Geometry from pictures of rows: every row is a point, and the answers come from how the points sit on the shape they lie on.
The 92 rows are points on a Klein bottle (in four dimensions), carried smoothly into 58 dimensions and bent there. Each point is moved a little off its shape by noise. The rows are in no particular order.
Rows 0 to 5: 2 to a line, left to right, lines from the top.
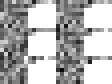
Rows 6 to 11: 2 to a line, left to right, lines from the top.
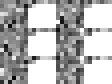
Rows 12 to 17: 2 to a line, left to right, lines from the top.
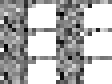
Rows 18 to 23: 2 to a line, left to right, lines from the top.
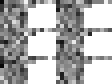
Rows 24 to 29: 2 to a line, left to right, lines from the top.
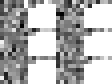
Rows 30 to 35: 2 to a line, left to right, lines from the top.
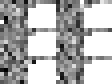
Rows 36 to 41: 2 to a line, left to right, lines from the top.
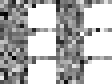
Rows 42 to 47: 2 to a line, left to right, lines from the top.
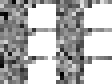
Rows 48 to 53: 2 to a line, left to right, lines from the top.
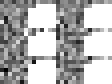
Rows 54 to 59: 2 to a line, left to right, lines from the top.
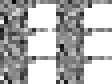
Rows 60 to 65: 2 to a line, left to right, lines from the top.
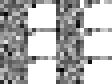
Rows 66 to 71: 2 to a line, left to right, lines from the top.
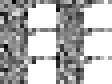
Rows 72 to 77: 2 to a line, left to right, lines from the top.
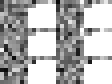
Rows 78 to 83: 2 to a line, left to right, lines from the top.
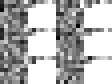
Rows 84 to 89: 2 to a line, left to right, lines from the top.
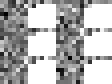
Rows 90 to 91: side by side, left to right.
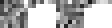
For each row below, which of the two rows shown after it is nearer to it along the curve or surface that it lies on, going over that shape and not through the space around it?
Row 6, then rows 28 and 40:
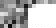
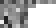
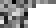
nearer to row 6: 28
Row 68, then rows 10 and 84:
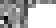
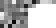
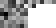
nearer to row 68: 10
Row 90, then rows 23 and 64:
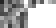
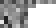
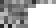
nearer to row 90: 64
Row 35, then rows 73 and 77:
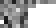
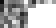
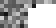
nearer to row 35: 77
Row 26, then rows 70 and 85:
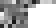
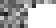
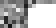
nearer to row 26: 85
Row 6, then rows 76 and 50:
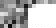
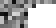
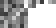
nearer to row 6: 76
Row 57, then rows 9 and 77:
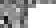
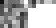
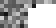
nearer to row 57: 77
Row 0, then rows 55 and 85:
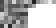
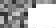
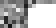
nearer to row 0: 85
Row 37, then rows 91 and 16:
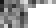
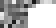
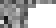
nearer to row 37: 91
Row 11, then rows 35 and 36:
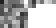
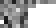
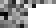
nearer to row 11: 36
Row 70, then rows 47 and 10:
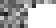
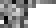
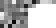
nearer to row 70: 47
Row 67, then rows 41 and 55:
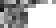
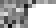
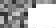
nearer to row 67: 41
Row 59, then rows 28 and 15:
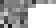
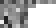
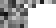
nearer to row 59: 28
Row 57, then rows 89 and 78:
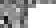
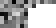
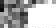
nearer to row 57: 89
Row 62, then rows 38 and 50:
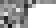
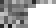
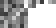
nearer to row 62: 38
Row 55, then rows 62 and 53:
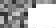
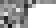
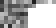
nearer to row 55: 62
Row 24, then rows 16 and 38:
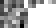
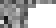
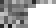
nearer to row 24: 38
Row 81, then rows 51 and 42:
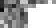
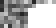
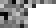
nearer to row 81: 51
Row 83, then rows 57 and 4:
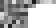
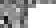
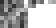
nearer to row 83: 57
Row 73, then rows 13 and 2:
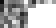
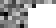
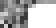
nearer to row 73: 13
